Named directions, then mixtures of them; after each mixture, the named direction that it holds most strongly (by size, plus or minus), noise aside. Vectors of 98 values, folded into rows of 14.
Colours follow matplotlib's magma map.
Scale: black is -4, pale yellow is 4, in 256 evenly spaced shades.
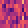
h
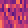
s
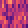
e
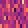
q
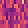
h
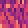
s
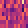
h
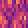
e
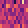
q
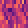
h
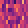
h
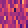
q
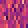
q
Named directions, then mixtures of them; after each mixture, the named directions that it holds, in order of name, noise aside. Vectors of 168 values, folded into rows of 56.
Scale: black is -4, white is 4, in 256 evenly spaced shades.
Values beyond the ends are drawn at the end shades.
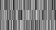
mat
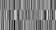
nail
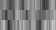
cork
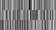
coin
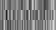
coin, cork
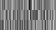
coin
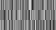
coin, mat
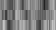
cork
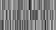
coin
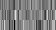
cork, nail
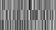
coin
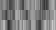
cork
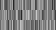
mat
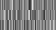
coin, mat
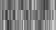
coin, cork
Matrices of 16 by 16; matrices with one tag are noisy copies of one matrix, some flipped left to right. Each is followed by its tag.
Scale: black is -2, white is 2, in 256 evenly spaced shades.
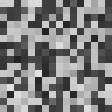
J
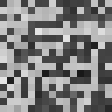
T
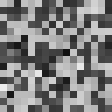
J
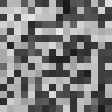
T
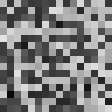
T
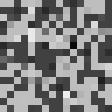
J
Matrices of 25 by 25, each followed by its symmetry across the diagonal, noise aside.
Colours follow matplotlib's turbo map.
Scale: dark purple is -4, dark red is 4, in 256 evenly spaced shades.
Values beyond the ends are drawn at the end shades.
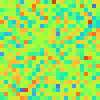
antisymmetric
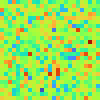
antisymmetric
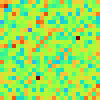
symmetric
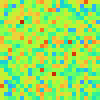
symmetric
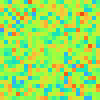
antisymmetric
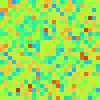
symmetric
